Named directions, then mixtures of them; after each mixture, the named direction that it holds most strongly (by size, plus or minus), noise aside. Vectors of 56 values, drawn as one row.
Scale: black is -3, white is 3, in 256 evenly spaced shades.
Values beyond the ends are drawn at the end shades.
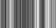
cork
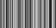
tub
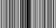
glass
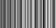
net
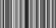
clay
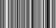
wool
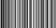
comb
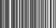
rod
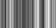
cork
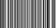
wool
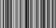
clay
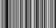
wool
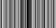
glass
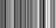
cork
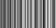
net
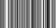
wool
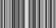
clay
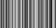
comb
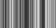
cork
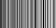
net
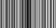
glass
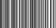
rod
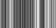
cork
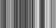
cork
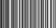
rod
